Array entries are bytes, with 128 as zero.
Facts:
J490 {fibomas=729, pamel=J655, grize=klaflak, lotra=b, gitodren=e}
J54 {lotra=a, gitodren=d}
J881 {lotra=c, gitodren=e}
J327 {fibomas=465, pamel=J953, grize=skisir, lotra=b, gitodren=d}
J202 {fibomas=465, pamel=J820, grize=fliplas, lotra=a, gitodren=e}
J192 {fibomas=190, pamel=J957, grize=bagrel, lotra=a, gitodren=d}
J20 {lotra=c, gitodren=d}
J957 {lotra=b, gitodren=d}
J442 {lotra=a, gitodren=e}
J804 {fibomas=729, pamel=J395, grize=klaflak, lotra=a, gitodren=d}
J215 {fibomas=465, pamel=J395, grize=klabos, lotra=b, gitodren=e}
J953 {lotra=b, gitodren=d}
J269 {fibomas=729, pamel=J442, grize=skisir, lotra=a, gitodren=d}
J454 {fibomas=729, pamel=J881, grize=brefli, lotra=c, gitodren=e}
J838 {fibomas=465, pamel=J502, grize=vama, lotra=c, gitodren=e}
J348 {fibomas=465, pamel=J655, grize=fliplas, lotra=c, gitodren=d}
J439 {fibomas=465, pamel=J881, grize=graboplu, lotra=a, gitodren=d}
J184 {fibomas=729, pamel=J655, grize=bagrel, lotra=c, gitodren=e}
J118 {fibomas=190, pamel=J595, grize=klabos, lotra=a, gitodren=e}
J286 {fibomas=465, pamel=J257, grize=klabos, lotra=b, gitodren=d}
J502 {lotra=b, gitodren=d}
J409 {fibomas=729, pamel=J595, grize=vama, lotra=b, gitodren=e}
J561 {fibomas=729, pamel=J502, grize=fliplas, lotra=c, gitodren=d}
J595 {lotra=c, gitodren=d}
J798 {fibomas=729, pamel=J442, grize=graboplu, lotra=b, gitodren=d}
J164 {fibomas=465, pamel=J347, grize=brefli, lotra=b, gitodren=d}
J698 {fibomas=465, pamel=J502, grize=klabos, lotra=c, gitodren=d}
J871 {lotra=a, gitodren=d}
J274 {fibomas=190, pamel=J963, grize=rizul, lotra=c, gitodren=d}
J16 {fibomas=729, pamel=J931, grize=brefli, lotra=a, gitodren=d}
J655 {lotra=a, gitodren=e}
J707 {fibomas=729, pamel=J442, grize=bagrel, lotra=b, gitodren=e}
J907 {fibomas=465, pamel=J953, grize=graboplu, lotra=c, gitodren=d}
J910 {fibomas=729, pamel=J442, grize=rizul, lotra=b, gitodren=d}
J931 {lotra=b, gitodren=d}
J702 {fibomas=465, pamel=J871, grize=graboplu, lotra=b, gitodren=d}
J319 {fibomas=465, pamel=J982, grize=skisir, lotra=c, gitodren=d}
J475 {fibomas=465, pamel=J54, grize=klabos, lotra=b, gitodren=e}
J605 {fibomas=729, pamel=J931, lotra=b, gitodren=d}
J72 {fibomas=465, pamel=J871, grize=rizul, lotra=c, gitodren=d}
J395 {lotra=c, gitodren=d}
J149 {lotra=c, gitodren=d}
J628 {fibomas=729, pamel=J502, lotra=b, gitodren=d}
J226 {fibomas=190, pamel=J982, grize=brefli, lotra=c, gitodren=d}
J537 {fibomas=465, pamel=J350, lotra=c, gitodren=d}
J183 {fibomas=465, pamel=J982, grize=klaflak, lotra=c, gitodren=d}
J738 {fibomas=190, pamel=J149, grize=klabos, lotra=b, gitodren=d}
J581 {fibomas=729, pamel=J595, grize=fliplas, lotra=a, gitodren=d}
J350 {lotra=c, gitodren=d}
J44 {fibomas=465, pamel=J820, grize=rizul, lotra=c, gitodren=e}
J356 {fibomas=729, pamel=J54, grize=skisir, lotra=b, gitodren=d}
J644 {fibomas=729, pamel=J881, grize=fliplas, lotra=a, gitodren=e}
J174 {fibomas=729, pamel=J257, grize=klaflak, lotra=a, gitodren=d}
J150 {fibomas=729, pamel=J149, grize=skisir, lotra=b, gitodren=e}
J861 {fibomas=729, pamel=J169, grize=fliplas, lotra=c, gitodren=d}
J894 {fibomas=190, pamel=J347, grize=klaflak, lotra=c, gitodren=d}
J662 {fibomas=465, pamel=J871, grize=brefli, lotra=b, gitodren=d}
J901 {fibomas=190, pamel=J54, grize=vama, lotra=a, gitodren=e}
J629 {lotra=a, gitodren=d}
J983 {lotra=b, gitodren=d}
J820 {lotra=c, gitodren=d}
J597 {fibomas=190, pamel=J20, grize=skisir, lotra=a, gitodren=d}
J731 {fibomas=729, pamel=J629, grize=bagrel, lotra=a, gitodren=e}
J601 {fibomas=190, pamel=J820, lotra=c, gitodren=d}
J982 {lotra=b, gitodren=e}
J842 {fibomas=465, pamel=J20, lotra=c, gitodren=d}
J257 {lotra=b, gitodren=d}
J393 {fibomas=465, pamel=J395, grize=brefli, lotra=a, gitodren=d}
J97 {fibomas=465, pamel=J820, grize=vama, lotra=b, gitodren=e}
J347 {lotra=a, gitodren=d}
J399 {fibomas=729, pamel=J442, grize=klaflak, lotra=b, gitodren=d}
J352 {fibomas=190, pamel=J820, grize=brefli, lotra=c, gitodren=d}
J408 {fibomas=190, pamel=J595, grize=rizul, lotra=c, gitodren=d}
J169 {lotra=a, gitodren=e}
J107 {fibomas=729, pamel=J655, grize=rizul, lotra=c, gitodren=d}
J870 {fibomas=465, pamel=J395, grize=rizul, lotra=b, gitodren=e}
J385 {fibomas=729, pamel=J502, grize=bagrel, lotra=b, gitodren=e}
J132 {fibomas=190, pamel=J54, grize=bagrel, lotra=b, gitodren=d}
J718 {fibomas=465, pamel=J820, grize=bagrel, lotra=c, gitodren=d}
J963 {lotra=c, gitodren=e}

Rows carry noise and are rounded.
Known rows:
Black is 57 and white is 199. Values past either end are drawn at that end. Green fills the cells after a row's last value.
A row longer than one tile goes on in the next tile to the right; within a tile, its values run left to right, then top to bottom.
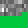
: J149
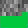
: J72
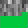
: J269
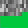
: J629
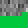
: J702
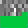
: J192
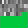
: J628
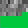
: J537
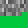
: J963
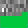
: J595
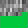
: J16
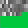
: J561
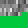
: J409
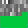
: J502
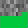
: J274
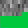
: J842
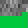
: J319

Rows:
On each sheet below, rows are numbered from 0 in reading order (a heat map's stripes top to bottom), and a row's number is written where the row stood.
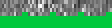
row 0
J286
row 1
J718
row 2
J399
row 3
J804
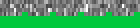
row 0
J132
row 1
J442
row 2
J901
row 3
J820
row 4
J738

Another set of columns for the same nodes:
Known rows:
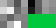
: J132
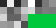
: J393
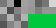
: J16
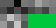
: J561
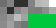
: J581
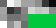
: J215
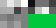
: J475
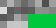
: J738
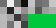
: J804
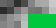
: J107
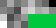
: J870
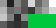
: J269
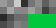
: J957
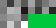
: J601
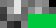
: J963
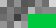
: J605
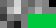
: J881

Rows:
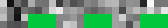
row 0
J798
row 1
J192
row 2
J490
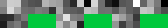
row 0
J54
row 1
J385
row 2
J838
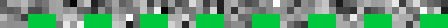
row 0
J183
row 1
J352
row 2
J202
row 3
J44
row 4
J174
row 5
J644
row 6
J348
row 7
J97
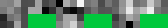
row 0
J502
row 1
J698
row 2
J655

